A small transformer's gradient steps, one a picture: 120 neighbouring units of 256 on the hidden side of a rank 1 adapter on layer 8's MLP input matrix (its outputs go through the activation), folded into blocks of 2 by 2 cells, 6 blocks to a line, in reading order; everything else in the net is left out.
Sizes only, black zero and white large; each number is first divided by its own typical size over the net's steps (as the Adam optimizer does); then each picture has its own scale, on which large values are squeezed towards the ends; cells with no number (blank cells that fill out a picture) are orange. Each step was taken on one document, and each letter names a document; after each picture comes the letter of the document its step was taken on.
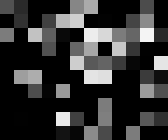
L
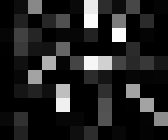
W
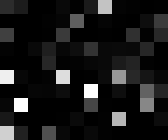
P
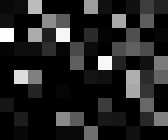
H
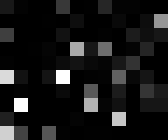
P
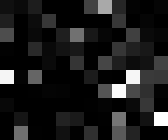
H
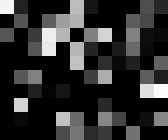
L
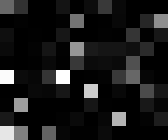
P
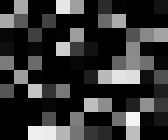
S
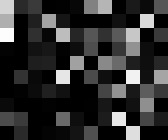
H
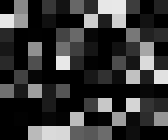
S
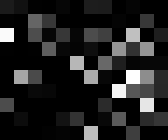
H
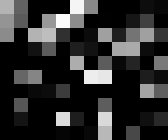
L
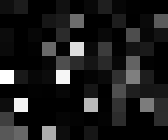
P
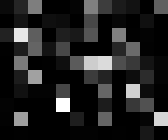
W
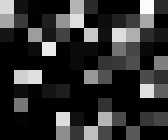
L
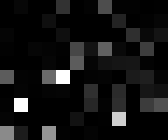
P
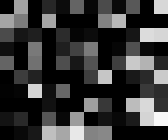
S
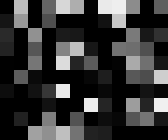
S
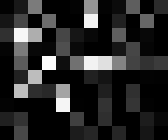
W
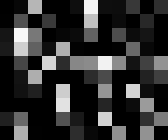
W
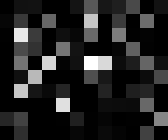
W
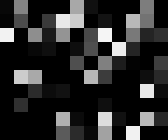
L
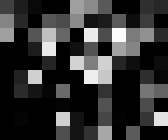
L
